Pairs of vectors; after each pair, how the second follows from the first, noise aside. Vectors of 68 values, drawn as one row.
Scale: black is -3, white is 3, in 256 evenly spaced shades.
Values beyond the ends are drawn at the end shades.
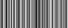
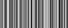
shuffled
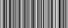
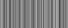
shrunk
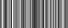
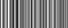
shuffled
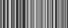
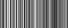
sign-scrambled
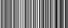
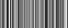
shuffled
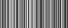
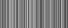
shrunk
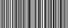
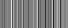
partly zeroed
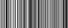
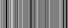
partly zeroed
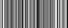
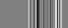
partly zeroed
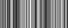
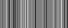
partly zeroed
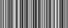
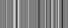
partly zeroed
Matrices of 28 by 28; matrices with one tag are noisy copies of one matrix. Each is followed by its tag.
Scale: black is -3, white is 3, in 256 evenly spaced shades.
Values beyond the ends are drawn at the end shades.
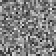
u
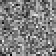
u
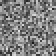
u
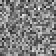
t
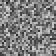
t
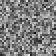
t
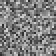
t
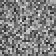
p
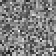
u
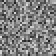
p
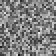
t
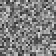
t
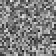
t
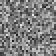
t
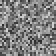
t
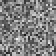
u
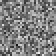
u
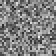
t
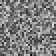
t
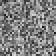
u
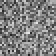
p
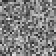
u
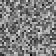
t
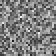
t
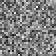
p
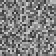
p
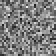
t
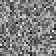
t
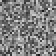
u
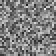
t
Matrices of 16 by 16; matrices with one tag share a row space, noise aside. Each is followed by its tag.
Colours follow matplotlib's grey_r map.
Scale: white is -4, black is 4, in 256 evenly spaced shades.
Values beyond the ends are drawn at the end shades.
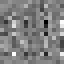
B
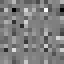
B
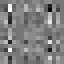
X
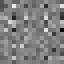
B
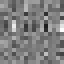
B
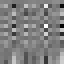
B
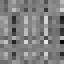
B
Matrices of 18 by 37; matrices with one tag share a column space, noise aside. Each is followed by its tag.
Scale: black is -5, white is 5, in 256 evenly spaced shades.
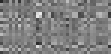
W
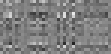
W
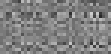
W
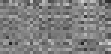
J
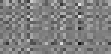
J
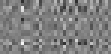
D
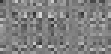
W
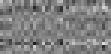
D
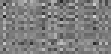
J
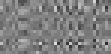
D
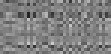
W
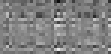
W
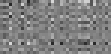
J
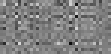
J
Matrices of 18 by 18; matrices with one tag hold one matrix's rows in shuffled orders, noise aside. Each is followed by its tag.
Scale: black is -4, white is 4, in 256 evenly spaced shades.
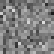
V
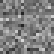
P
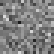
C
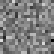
V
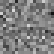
V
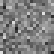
V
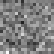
P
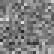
P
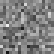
P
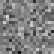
C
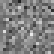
C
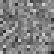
V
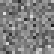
C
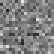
P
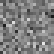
V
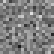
C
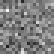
P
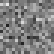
P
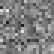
P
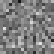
C
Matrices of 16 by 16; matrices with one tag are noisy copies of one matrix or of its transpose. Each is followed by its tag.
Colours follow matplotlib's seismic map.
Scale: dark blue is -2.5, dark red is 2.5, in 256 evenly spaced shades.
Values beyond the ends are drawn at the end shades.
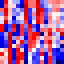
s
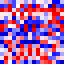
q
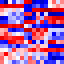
s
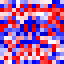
q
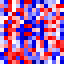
q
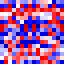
q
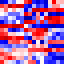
s
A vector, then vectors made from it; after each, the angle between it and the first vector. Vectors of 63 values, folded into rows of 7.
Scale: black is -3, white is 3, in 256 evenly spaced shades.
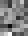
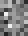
partly opposed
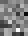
partly aligned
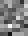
nearly opposite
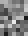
partly opposed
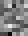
nearly opposite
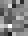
nearly opposite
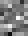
nearly opposite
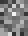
partly aligned
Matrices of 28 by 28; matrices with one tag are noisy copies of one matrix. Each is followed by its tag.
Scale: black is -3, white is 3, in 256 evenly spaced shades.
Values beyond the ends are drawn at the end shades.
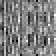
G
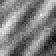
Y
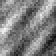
Y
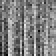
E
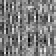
G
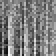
E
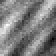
Y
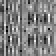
G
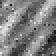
Y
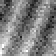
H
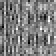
G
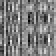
G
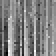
E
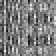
G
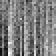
E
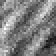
Y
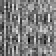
G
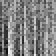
E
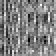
G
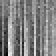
E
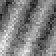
H
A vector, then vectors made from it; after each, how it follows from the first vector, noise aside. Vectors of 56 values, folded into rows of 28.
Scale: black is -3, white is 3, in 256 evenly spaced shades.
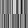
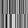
reversed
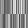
sign-scrambled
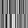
reversed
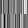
wrapped around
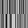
reversed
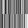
wrapped around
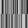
wrapped around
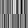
copied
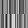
reversed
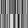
wrapped around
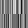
copied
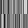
wrapped around
